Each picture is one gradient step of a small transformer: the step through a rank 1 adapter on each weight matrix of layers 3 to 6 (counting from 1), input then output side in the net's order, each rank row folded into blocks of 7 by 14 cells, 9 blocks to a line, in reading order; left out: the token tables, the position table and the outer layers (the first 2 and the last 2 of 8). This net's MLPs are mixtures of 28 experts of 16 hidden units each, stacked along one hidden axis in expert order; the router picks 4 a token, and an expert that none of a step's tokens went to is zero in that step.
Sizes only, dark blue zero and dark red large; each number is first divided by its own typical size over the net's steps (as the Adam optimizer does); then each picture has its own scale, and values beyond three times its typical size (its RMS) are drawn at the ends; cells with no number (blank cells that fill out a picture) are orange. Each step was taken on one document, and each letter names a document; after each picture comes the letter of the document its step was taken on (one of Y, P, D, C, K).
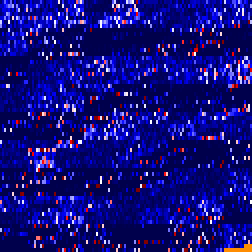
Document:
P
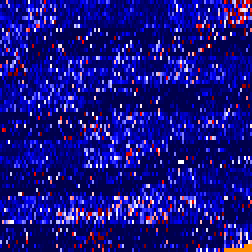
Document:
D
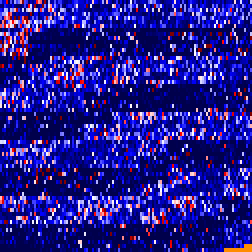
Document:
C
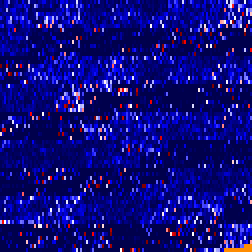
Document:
D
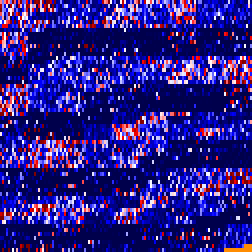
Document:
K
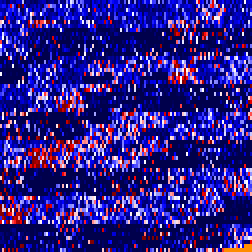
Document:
K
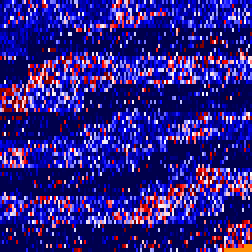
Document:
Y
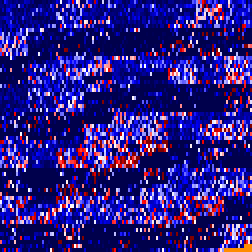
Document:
K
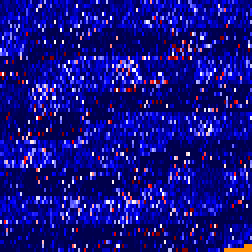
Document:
C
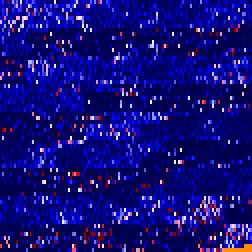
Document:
D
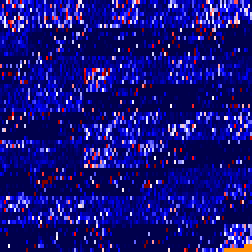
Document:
D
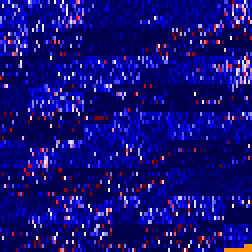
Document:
P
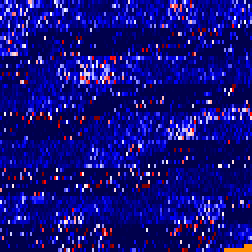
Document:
P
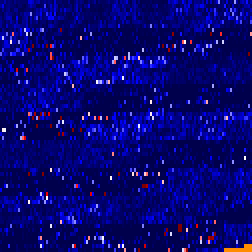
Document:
D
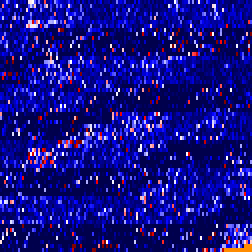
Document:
C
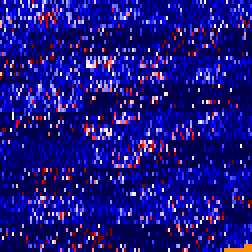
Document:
D
